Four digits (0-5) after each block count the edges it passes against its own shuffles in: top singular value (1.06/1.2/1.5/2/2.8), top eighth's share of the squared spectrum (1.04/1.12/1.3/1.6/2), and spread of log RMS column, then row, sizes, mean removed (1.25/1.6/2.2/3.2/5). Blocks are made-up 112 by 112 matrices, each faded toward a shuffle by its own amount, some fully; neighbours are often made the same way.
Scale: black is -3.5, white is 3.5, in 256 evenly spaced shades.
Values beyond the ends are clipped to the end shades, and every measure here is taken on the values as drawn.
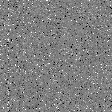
2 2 1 0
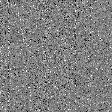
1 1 2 0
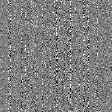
2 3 4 0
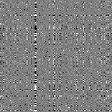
5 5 4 3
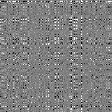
5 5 4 3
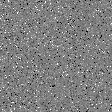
0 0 0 0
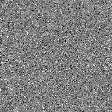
3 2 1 1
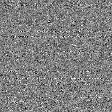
1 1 0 3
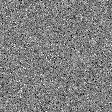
0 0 0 0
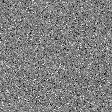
0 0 0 0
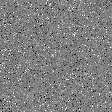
0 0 0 0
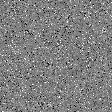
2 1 1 0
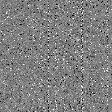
4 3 2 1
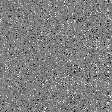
3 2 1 0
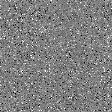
1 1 2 2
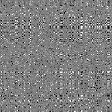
5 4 3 3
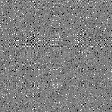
5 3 2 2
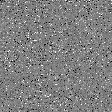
3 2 0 1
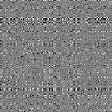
5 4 3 4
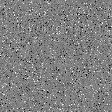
3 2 0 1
